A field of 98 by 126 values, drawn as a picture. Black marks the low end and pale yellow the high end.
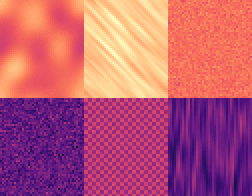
The table splits into 2 rows of 3 panels. Panel 1,1: high, smooth. Panel 1,2: very high, slanting down to the right, faint in contrast. Panel 1,3: high, fine-grained, faint in contrast. Panel 2,1: low, fine-grained. Panel 2,2: middling, checkered. Panel 2,3: low, streaked downward.
